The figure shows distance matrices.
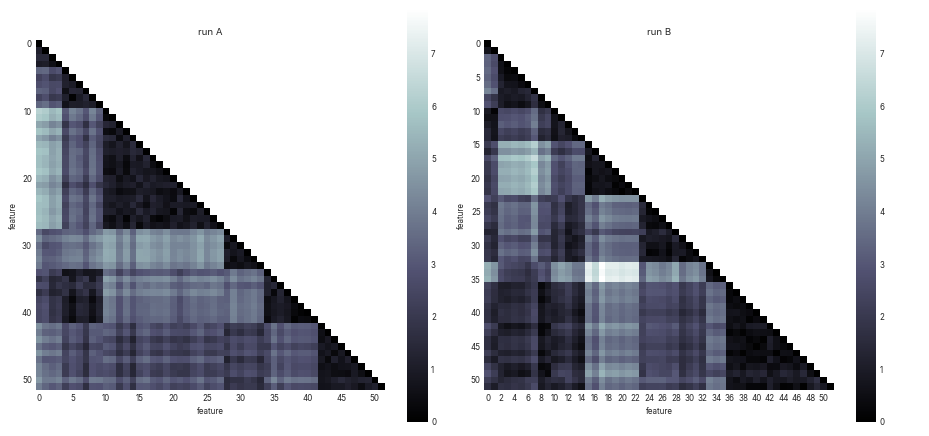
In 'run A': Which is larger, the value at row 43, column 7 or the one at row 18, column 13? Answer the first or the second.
the first
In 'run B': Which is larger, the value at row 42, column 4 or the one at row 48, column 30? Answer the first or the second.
the second
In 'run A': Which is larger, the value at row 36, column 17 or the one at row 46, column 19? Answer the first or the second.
the first
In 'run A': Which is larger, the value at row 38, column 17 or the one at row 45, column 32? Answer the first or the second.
the first
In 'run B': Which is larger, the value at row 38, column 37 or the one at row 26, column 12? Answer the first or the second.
the second
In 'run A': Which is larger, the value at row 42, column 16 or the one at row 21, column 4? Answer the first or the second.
the first
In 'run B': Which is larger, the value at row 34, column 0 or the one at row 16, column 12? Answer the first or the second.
the first
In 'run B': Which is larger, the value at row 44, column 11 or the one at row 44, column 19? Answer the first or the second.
the second
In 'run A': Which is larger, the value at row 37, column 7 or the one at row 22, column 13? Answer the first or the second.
the first
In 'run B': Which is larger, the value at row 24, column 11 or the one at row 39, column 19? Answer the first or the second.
the second
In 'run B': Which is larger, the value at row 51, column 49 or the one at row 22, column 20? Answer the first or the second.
the first
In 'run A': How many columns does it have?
52
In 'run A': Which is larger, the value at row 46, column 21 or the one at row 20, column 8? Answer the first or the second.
the second
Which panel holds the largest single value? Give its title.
run B
